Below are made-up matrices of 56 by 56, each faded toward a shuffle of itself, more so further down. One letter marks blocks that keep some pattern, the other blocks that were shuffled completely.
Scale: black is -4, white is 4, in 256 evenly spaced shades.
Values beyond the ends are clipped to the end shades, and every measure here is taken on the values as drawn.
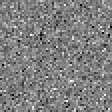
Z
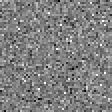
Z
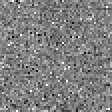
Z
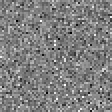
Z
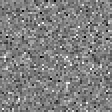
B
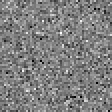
Z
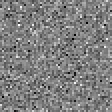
B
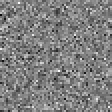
B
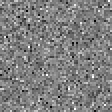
Z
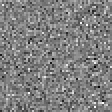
B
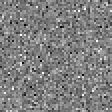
Z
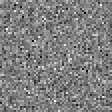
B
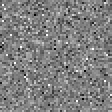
Z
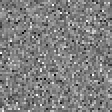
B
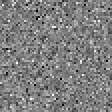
Z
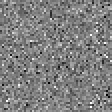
B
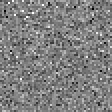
Z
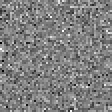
B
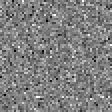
B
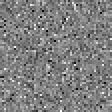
B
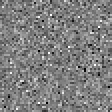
Z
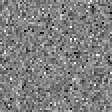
Z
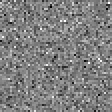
Z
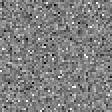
B
